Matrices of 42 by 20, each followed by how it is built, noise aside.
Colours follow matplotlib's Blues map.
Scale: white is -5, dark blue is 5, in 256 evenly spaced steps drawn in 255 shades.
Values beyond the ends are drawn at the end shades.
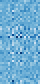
low rank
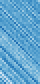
Toeplitz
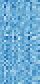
low rank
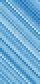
Toeplitz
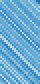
Toeplitz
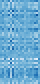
low rank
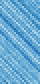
Toeplitz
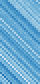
Toeplitz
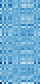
low rank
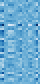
low rank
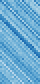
Toeplitz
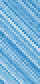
Toeplitz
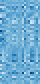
low rank
